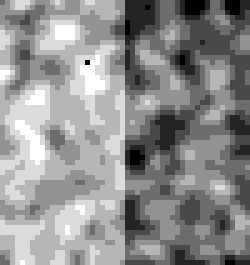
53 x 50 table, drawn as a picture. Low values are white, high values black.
Grain: blotchy. Seam: vertical, 50% of the way across, the right part higher. Ninth with the highest average: top right. Lone odd cells: 1, higher than its neighbours.
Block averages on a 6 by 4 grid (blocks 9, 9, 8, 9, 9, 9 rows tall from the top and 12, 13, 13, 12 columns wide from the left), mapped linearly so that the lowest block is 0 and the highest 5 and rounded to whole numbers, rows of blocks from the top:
2 1 5 5 | 2 0 4 4 | 0 0 3 4 | 0 1 5 3 | 1 1 3 3 | 0 1 4 4
